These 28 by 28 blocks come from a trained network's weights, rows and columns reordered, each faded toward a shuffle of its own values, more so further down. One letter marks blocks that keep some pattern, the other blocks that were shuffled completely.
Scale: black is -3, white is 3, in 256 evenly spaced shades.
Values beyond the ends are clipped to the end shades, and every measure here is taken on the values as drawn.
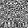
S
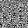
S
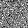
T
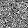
T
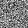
T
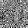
S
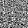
S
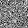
T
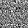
S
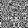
S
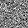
T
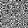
S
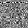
S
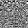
S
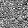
S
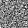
T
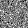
T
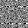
S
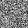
T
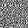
S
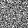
T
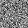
T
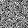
T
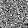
T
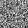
S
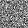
T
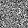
T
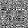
S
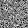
T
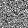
T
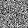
T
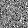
T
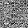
S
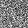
T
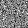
T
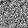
T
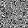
S
